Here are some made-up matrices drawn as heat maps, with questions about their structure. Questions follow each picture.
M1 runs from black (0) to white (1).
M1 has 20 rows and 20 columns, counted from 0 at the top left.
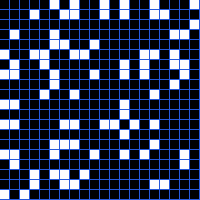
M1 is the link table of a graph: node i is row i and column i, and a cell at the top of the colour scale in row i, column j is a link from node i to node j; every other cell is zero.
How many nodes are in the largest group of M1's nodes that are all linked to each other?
3
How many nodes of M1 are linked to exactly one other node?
3
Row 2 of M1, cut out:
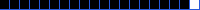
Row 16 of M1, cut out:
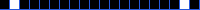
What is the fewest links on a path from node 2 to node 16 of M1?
5
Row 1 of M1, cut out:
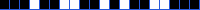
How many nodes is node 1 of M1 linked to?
7
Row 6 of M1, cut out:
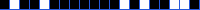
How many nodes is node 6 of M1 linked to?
6
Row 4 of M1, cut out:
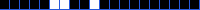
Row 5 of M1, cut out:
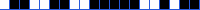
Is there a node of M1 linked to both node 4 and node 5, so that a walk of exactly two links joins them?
no
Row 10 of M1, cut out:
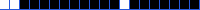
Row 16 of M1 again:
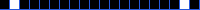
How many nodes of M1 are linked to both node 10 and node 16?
1
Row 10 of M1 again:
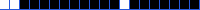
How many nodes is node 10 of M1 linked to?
3
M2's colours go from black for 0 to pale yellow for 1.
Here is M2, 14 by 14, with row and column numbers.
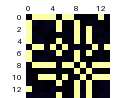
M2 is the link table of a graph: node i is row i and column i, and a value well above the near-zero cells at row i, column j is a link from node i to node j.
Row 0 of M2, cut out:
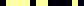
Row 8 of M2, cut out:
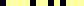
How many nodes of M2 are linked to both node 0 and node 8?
7
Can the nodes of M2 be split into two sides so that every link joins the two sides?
yes
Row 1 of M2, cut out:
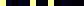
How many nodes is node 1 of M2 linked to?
3
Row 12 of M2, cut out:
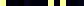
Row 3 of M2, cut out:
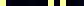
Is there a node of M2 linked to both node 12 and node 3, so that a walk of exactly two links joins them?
yes
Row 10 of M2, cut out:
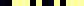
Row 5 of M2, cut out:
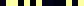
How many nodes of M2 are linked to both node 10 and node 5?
5
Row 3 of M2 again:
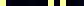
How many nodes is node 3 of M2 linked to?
3
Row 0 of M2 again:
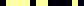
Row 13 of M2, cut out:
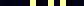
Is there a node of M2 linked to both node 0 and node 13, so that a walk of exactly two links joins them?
no
